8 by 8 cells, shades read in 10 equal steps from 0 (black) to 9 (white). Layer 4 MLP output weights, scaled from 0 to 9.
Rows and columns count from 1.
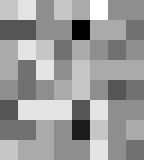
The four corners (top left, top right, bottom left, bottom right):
7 5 7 4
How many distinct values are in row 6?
3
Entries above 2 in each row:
8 7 8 8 8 8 7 8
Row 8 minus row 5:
2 2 1 -1 -2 3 2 0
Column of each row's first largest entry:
6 6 2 3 5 2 6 6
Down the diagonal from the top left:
7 3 7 5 7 8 5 4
